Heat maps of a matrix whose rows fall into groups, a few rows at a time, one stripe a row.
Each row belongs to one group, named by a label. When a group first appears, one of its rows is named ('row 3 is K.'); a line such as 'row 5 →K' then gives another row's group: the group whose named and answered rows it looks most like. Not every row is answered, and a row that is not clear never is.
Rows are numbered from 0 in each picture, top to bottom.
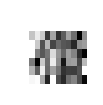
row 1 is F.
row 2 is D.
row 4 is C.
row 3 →C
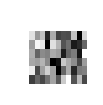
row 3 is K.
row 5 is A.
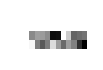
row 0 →K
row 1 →D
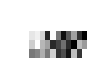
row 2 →C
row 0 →D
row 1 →F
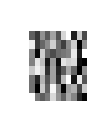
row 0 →A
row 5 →A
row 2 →C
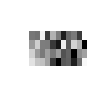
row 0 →C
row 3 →F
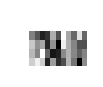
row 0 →A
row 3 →D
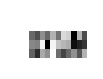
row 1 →D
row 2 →C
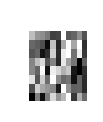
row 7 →A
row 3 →K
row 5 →D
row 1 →A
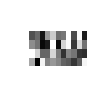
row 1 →A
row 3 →C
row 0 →A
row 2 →D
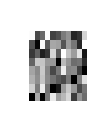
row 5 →F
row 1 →C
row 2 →A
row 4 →K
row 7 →A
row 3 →K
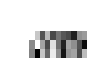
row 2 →C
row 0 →F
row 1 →D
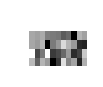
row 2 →F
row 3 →K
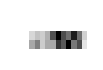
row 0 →F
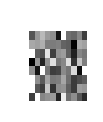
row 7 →K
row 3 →A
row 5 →F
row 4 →C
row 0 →K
